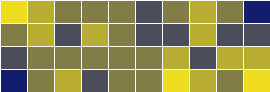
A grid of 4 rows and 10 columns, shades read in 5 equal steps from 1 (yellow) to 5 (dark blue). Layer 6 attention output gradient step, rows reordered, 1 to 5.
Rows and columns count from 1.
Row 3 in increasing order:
2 2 2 3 3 3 3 3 4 4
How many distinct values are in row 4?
5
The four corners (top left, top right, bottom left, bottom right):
1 5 5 1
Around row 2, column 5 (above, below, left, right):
3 3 2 4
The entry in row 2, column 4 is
2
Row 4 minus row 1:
4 1 -1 1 0 -1 -2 0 0 -4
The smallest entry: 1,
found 3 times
